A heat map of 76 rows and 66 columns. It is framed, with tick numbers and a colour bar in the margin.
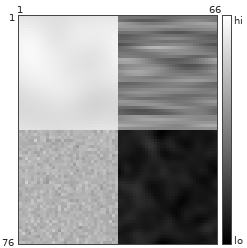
The table splits into 2 rows of 2 panels. Panel 1,1: very high, smooth, faint in contrast. Panel 1,2: middling, streaked across. Panel 2,1: high, fine-grained, faint in contrast. Panel 2,2: very low, blotchy, faint in contrast.
